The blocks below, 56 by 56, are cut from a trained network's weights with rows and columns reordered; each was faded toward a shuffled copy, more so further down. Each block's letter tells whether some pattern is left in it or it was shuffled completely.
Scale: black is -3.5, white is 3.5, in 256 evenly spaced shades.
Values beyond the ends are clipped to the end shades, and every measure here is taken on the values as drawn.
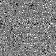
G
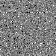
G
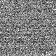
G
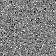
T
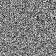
T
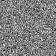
T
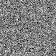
T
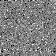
G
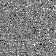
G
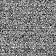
G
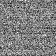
G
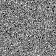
T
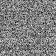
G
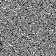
T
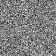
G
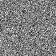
T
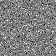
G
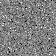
T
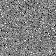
T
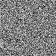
T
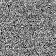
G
